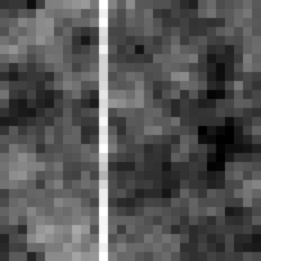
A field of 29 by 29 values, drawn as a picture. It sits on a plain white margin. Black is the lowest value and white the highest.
Histogram: skewed, a long tail of high values. Ninth with the lowest average: middle right. Stripes: none. Grain: streaks running down. Odd lines: column 12.
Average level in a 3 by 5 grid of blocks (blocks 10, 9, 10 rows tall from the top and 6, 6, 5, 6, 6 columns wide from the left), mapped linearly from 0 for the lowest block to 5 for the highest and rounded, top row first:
34222
23210
35211
